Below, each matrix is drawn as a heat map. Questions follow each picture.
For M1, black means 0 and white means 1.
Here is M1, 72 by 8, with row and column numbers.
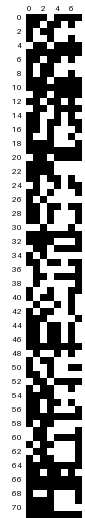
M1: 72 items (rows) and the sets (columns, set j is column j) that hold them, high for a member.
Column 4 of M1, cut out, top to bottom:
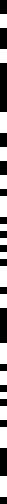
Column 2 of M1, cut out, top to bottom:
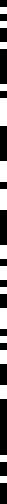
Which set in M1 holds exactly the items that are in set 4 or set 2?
5
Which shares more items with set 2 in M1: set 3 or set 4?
set 4
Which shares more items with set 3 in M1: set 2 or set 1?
set 2
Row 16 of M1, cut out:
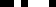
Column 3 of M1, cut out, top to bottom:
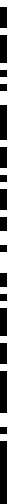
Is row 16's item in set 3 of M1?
no
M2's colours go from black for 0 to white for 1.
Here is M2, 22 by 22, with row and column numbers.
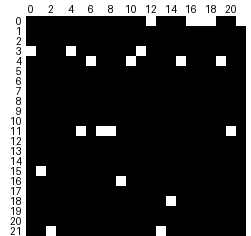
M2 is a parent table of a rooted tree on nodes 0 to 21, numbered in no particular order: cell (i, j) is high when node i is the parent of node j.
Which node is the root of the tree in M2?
3
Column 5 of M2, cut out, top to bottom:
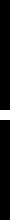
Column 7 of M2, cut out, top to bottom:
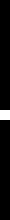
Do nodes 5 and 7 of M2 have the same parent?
yes
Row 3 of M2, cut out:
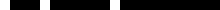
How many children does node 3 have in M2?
3
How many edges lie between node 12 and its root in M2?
2
